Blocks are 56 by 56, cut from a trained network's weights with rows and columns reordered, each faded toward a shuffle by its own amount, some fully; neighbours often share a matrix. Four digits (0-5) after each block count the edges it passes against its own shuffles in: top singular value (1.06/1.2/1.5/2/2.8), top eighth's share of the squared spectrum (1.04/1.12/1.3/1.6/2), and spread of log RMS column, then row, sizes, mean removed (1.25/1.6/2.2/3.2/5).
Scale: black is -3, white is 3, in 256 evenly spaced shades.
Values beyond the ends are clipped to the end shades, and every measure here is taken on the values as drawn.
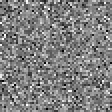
0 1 0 0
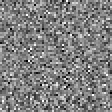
2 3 1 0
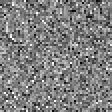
0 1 0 0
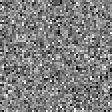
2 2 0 0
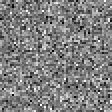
0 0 0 0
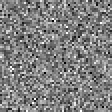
1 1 0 0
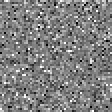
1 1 0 0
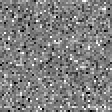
1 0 0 0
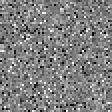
0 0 0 0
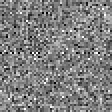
2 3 0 1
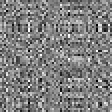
4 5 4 2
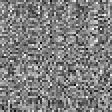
3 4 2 1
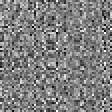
4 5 3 1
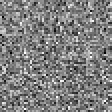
3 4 2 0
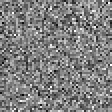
0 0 0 0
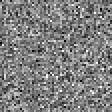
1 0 0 0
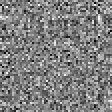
3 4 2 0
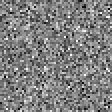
1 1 0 0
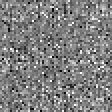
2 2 0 1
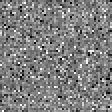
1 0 0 0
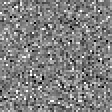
0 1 0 0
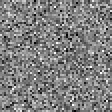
2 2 0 0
